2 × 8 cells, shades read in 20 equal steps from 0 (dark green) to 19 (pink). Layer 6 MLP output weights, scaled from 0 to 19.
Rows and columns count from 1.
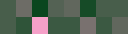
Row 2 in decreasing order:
19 9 7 5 4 4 4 3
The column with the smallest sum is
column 7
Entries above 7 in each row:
1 2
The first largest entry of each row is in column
2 3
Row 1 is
5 8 0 6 7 1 5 5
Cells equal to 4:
3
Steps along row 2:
down up down same up down up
